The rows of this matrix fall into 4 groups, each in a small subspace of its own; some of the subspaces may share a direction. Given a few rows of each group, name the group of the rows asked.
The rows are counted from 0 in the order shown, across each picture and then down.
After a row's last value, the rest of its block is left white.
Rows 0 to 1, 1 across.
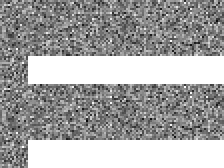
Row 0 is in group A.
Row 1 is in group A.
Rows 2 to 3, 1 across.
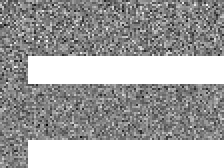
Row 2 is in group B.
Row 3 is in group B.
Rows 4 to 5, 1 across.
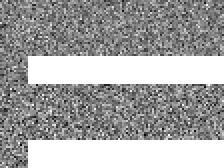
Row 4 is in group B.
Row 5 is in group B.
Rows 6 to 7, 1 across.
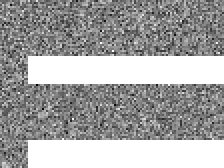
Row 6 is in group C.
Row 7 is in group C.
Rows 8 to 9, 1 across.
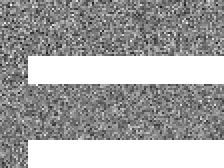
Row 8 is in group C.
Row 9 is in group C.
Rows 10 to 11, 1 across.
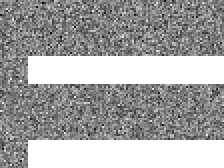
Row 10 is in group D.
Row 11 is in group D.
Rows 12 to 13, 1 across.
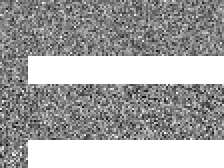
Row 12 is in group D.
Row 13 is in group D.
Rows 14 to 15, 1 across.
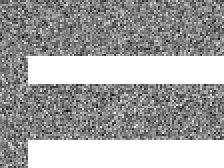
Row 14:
C
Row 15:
C
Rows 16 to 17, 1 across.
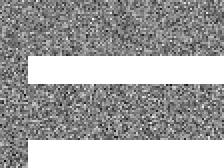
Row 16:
A
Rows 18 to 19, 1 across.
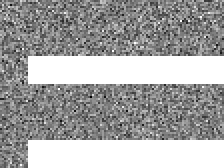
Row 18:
C
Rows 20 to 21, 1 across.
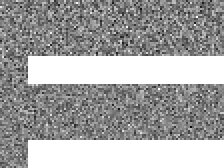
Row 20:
D
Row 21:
B
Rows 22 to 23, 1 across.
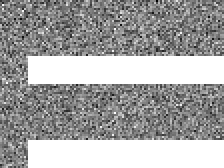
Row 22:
C
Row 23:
C
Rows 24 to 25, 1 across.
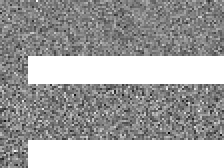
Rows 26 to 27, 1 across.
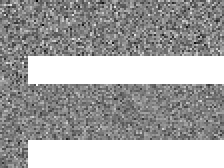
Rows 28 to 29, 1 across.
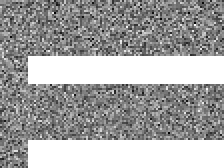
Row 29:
B
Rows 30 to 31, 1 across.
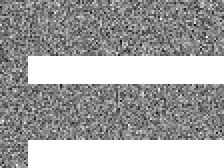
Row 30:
D
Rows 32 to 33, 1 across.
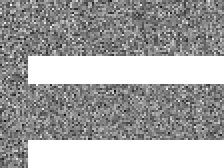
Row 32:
C
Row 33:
B
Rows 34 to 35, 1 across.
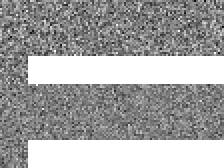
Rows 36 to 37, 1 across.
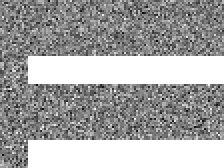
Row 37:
A
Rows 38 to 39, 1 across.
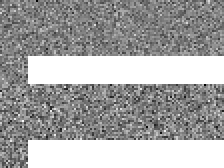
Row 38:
C
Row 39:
C
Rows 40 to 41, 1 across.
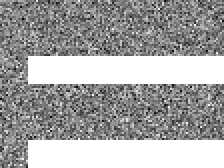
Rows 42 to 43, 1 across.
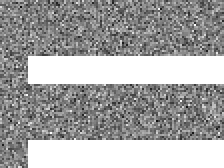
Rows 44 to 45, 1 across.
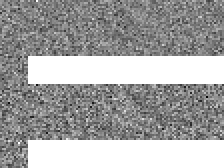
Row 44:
A
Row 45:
A
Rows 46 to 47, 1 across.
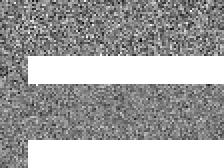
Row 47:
B
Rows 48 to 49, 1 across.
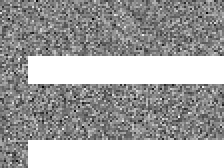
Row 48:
A
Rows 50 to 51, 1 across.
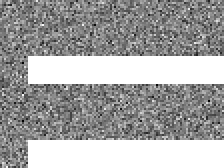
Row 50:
A
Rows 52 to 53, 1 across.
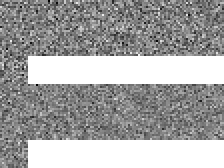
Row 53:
A
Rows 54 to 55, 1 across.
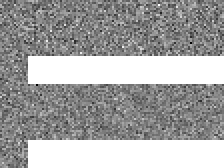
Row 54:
B
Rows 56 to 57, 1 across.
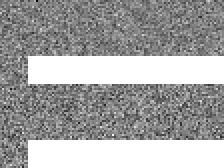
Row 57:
C
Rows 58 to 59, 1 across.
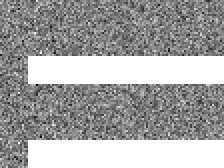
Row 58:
B
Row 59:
B
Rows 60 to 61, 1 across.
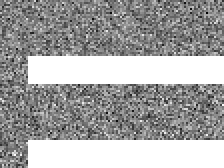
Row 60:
A
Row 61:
D
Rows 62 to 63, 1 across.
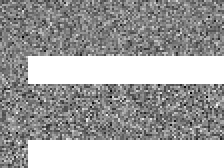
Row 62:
C
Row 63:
A
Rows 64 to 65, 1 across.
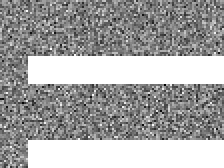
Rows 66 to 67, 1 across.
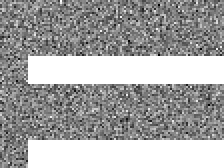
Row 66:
B
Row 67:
D
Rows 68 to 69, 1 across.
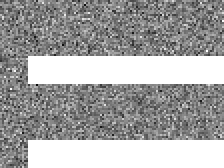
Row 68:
D
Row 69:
C
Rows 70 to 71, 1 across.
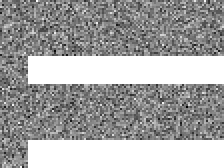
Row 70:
C
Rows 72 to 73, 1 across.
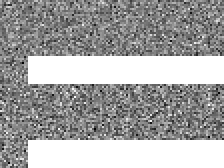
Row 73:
D
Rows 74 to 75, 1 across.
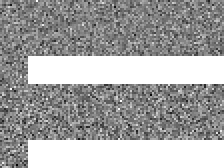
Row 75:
B
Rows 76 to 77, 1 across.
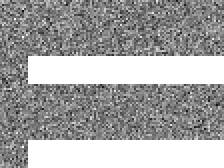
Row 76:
C
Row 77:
A
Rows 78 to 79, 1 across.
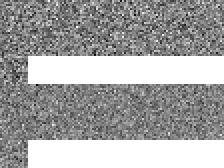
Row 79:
B
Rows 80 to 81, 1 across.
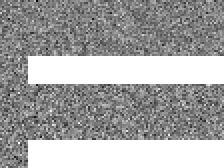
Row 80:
A
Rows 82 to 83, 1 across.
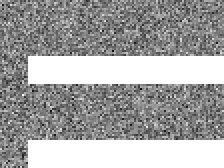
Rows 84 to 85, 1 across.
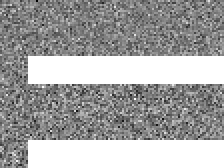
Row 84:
A
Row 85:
D
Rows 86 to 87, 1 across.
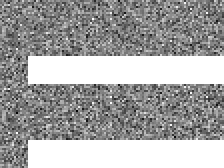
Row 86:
A
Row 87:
A
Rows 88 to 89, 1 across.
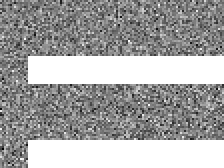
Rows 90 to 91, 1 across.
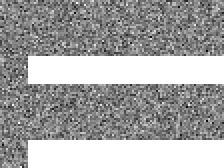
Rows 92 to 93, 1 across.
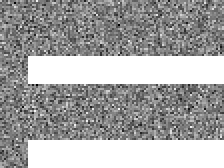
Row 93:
B
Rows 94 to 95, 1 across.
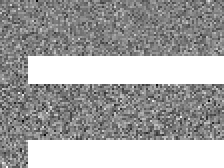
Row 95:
C
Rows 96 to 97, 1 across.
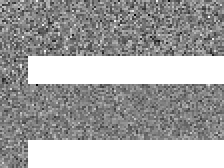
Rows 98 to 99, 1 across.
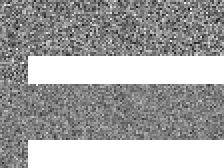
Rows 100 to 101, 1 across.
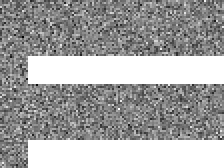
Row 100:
C
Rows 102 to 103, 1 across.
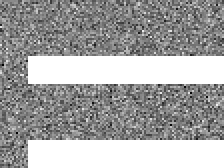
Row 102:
D
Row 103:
A
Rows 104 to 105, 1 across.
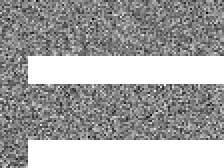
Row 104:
A
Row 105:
D
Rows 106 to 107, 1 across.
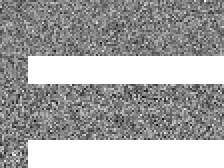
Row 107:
D
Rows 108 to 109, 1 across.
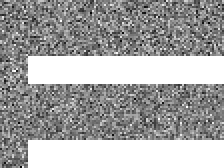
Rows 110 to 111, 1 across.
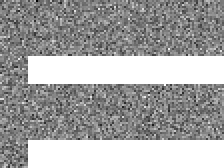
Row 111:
D
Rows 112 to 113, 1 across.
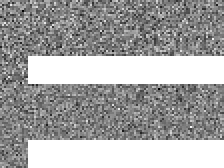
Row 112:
C
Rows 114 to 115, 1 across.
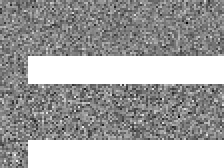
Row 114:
C
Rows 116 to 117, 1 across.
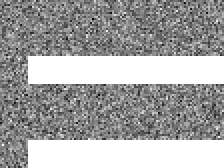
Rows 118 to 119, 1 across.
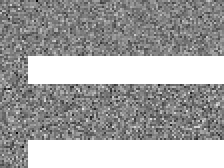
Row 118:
C
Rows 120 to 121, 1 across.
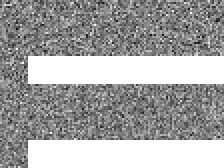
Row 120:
A
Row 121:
C
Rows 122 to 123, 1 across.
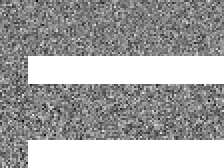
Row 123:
C
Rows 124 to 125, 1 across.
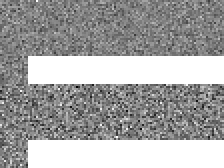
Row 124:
B
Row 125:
D
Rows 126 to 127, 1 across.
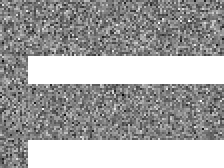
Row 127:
B
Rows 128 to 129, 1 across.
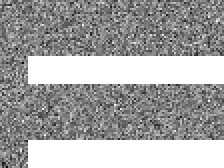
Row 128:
A
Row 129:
C
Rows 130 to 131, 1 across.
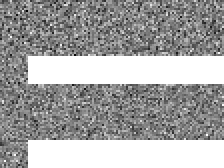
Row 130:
C
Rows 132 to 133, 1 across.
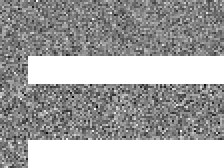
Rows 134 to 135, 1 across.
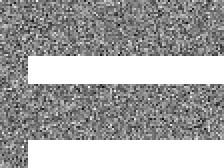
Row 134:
B
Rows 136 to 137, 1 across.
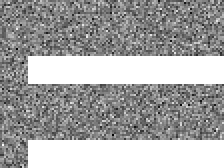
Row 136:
A
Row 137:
C
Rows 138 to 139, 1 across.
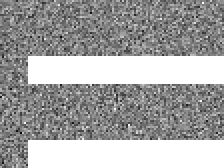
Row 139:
B
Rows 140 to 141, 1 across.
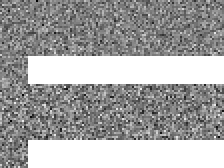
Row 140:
C
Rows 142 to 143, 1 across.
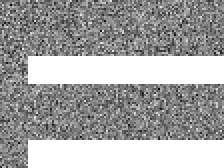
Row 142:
C
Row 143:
B
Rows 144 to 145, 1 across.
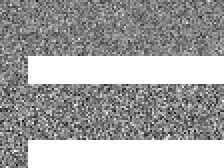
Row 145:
B
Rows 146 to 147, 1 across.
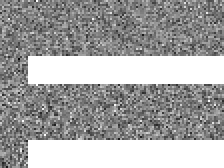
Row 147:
C
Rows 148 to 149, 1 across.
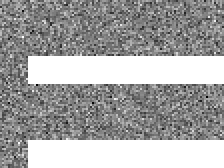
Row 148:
C
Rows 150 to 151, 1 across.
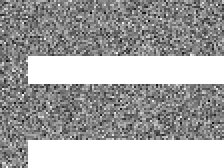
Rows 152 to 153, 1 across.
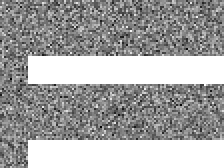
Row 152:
D
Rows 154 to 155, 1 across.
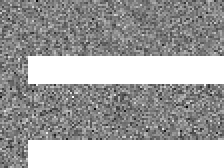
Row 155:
C
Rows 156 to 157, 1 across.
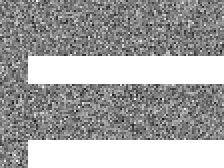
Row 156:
B
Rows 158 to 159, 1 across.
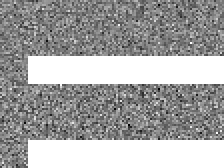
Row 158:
B
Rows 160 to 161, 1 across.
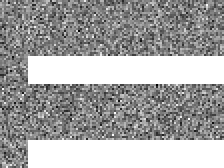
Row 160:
B
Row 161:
C
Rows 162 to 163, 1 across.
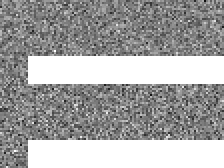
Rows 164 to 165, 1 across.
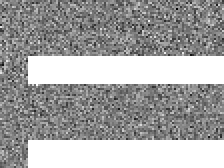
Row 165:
B
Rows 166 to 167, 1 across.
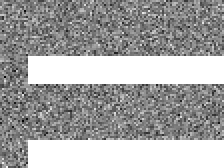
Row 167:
C
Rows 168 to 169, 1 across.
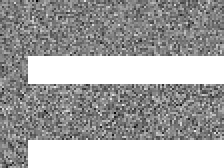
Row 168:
B
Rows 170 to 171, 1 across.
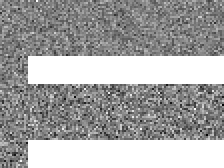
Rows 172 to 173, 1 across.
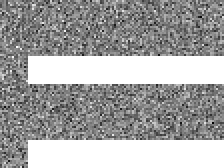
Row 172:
B
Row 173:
C
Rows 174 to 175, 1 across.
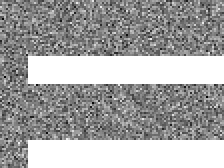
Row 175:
A
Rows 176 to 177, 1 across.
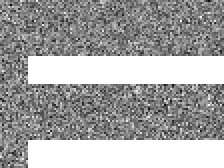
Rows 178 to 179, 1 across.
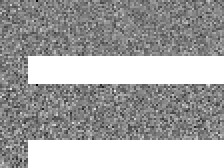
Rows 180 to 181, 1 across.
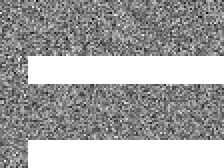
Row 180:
A
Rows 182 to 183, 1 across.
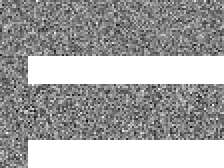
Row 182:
C
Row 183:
B
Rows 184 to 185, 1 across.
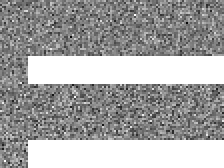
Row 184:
C
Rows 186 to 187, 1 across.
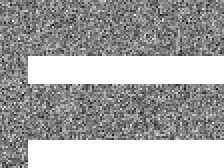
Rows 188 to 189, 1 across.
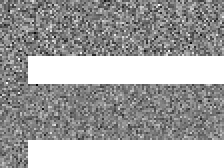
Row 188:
B
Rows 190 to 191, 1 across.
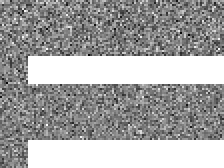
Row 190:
C
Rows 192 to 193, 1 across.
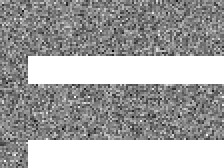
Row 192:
C
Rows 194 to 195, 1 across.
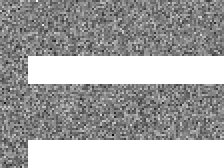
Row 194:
C
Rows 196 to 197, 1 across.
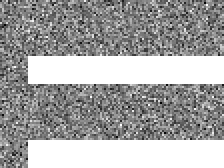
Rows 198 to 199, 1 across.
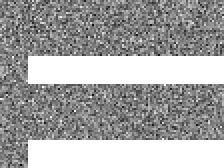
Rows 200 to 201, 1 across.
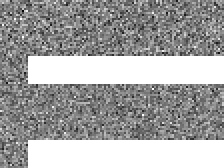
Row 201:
D
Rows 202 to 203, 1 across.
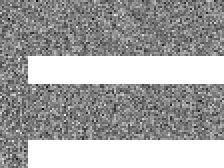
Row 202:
A
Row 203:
B
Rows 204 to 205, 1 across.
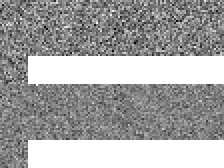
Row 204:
C
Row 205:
A
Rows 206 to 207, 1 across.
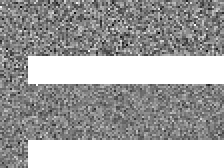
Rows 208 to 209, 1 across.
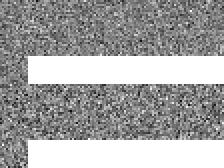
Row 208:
B
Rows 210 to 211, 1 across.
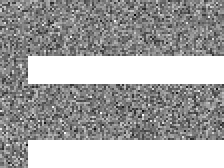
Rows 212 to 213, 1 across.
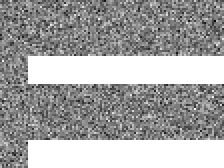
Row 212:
C
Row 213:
D
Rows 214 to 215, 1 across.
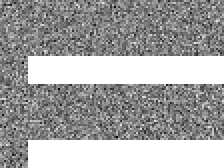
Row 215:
D
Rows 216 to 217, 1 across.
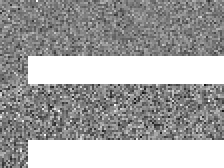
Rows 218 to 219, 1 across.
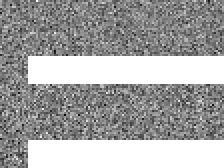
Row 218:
C
